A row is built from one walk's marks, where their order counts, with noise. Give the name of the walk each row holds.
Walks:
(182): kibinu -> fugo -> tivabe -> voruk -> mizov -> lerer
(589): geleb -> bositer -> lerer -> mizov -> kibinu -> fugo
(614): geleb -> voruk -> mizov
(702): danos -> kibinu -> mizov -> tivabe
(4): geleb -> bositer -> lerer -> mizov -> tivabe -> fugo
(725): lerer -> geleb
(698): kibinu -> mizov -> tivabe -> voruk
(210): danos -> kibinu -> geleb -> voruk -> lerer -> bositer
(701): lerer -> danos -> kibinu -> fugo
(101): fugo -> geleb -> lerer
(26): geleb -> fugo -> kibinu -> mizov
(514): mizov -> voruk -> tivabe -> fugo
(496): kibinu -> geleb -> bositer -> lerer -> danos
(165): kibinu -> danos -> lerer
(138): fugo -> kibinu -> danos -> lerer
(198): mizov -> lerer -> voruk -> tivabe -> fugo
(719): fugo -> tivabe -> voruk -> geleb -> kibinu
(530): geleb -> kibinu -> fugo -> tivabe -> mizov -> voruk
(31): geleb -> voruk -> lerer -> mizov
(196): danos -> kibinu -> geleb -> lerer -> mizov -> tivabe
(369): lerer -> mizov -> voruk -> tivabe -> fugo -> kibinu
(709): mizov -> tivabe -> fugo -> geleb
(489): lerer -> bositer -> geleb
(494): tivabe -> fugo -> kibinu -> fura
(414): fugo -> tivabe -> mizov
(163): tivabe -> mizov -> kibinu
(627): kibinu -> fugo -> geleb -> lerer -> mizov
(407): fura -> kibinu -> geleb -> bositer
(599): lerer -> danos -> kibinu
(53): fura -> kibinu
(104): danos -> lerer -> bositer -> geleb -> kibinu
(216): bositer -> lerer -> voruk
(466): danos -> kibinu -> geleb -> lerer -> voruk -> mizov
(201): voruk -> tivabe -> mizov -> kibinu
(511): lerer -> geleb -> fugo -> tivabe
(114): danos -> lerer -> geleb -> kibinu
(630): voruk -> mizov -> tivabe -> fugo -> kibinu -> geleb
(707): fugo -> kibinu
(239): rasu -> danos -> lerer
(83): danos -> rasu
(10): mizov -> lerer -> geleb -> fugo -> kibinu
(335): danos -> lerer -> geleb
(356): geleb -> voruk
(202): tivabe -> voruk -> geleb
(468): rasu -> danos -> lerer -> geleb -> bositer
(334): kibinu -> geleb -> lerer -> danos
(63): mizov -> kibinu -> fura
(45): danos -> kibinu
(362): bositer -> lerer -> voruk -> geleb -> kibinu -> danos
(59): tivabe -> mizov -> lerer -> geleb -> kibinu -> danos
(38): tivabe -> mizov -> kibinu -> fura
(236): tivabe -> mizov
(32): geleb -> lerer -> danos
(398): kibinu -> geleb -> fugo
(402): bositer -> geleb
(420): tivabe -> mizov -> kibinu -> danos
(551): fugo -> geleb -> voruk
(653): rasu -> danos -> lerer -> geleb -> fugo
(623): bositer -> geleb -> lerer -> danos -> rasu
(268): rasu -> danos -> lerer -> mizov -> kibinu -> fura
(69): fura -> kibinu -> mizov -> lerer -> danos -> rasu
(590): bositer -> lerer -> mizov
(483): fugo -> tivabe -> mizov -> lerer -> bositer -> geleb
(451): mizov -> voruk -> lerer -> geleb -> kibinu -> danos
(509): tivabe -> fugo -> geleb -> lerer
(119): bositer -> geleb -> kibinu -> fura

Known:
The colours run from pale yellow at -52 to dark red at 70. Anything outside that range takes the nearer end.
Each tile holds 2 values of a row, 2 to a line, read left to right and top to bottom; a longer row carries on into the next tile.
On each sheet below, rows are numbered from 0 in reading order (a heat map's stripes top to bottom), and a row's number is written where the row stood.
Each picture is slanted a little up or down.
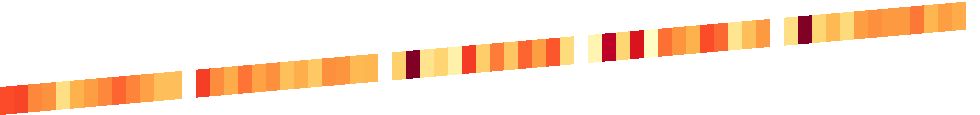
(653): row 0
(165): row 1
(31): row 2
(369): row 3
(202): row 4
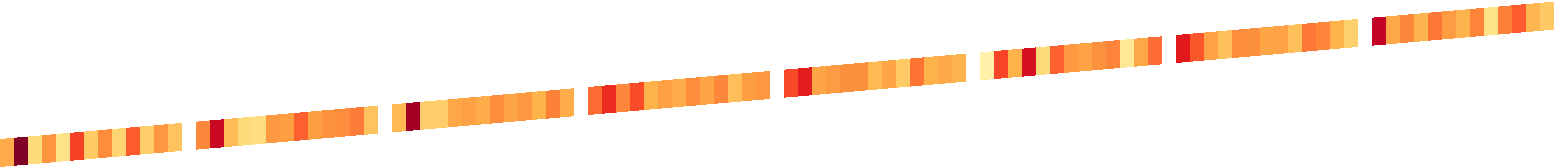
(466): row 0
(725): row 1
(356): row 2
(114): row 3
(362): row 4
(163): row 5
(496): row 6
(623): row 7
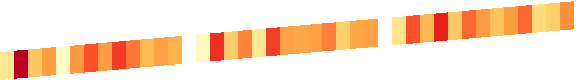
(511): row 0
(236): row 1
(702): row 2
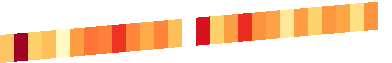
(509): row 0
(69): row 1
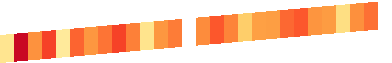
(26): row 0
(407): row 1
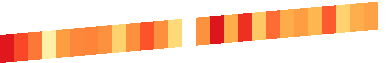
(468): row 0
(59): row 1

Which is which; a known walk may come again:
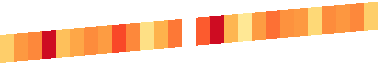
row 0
(707)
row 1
(210)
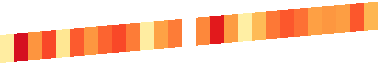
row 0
(26)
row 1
(402)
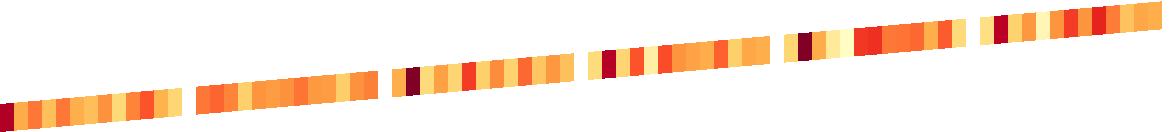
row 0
(623)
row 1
(407)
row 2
(466)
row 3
(196)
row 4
(483)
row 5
(511)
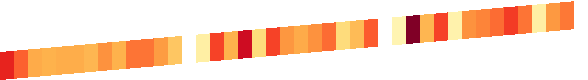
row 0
(32)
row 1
(163)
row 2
(630)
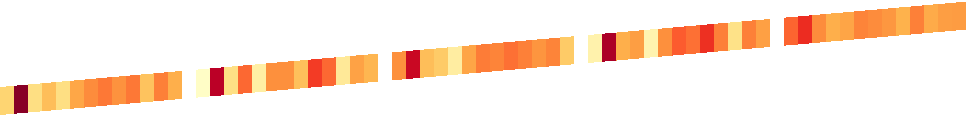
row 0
(202)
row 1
(514)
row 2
(101)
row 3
(709)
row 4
(104)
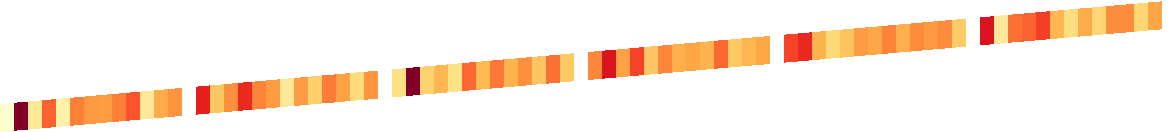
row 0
(530)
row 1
(69)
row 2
(614)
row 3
(59)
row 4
(335)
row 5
(83)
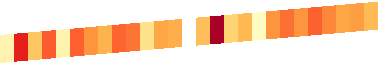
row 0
(414)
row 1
(509)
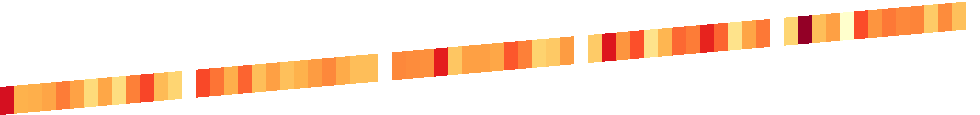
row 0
(239)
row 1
(138)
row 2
(701)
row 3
(398)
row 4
(627)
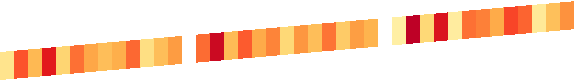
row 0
(702)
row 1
(451)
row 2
(369)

